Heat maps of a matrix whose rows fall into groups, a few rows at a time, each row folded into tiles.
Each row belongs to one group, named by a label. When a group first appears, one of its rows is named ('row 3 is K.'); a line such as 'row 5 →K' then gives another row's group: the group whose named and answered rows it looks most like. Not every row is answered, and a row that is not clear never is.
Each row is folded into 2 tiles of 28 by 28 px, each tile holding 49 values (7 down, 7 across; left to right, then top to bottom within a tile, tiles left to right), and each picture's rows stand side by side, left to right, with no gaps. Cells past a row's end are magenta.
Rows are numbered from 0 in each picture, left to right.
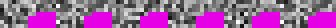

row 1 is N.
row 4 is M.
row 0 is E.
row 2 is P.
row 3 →E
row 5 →N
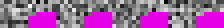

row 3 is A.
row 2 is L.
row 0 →P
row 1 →E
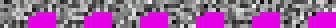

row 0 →P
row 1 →P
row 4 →P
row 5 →M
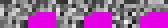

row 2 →M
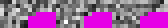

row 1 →P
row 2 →L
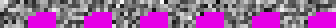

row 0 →A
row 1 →P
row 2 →L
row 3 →M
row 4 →E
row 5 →A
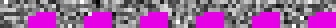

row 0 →A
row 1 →L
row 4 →E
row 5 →L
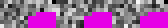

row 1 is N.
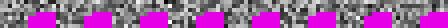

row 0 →A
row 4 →A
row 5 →E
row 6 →L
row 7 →L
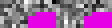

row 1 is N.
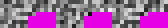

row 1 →M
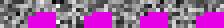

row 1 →N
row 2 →M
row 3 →A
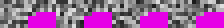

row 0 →P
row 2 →A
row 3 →A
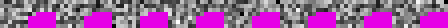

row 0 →P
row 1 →L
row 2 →A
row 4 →M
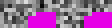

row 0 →L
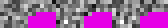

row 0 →M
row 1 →P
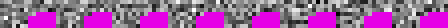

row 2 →L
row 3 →L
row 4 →E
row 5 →P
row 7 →P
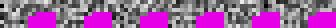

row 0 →E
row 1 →P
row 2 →E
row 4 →L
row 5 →N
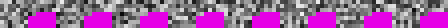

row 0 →E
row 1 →A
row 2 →A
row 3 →A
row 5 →N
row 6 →A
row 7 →N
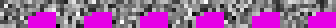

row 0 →L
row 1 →N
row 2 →P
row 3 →P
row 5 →L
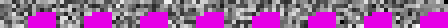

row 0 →E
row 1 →A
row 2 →L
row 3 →E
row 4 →P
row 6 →M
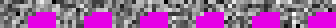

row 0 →M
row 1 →N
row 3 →A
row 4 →L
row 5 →M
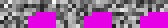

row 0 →L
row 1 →E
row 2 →A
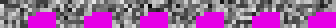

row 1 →E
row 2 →E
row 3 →L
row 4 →P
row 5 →L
